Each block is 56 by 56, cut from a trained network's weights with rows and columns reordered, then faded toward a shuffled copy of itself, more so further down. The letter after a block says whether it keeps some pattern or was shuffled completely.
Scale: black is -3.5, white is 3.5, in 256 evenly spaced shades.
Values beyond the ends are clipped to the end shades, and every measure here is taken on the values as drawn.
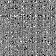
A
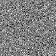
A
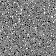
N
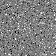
N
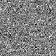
A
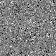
N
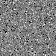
N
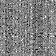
A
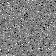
N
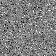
N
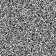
N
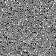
N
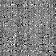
A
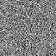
A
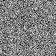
N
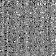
A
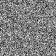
N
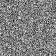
N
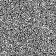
N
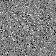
N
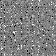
A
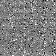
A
